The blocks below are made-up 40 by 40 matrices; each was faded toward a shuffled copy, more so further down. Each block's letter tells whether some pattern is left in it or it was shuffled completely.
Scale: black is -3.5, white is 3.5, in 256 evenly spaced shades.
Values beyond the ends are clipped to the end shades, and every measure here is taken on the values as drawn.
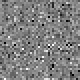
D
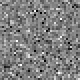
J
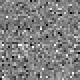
D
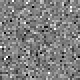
J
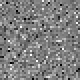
J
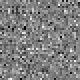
D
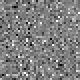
D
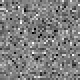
D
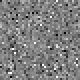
J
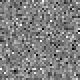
J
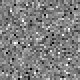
J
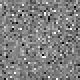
D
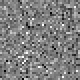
D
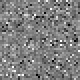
J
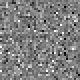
J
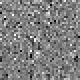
D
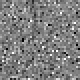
J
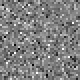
J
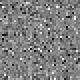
D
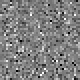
D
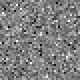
J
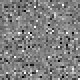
D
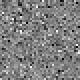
D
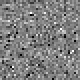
D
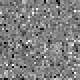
D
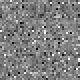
D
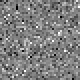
J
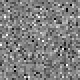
J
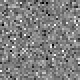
J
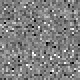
D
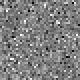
J
